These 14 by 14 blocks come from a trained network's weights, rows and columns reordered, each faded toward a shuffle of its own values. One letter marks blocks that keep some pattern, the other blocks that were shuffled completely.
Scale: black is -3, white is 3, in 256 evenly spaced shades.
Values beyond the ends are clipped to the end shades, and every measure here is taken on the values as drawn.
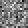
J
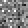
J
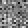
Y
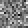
J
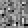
Y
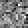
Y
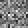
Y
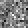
J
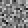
J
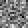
Y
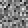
J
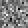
J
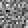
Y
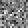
J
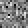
J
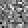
Y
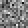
J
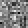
Y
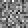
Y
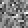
J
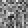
Y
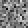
J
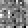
Y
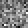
J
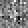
Y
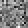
J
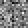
J
